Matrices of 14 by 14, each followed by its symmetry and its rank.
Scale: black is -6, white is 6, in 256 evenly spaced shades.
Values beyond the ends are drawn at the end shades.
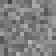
neither, full rank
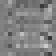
neither, rank three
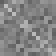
symmetric, full rank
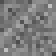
symmetric, full rank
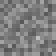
symmetric, full rank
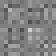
symmetric, rank two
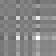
symmetric, rank one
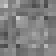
symmetric, rank two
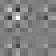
symmetric, rank two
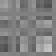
symmetric, rank one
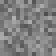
neither, full rank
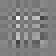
symmetric, rank one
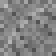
symmetric, full rank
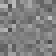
neither, rank three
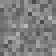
neither, full rank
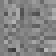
neither, rank three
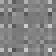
symmetric, rank two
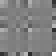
symmetric, rank one
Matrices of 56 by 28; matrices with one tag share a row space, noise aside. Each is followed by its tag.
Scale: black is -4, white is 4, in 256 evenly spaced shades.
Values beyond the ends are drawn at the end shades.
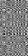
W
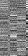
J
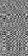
W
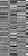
J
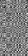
W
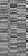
J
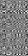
W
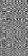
W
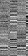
J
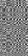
W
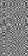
W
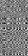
W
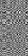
W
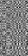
W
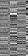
J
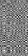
W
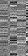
J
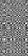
W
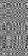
W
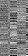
J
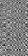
W
